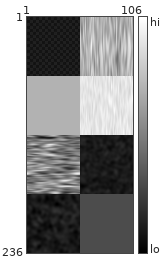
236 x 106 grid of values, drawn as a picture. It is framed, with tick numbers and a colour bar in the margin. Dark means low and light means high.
The table splits into 4 rows of 2 panels. Panel 1,1: very low, checkered, faint in contrast. Panel 1,2: high, streaked downward. Panel 2,1: high, flat. Panel 2,2: very high, streaked downward, faint in contrast. Panel 3,1: middling, streaked across, strong in contrast. Panel 3,2: very low, blotchy, faint in contrast. Panel 4,1: very low, blotchy, faint in contrast. Panel 4,2: low, flat.
